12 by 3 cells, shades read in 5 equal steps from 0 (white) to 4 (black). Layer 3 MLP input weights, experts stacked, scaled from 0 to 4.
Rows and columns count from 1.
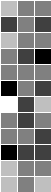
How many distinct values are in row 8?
2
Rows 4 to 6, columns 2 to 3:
3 4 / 2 2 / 2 3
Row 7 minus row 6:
-4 1 -2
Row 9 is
2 2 3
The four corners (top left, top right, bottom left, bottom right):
1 2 1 1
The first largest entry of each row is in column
2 1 2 3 1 1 2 2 3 1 2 2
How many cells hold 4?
3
